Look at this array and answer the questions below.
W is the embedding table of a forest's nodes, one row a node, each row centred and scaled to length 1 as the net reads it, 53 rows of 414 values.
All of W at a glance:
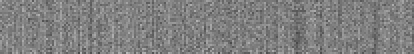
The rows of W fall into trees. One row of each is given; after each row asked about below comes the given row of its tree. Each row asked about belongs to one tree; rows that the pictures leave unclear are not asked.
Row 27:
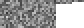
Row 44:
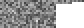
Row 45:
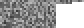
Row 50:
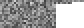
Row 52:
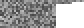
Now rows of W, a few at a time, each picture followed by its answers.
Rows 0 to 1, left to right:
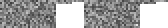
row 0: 44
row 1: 52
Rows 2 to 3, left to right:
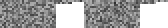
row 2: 50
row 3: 52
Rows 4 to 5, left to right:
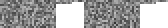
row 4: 27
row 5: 45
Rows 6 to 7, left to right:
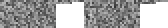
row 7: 52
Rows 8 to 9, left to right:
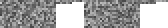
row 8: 27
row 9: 52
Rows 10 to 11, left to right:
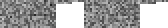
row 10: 44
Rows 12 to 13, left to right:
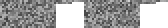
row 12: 50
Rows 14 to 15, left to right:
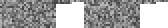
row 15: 44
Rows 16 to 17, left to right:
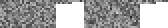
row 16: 50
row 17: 44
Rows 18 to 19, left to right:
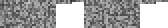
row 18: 45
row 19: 44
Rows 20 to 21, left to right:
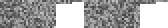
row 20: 45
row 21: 52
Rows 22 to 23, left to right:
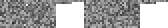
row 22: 52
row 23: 44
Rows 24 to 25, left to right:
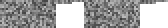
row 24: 44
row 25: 45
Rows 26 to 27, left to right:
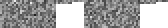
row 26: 50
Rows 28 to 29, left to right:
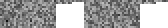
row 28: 27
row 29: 44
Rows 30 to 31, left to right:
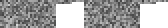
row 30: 52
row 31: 44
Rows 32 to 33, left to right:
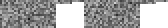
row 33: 52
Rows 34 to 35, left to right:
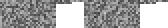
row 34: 52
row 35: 27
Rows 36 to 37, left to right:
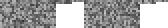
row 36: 52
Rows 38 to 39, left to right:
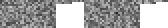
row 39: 44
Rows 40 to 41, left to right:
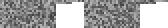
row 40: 44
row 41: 52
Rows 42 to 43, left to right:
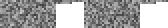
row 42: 50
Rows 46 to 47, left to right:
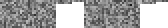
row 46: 50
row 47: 44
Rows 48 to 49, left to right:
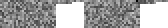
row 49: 52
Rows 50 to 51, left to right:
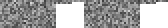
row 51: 27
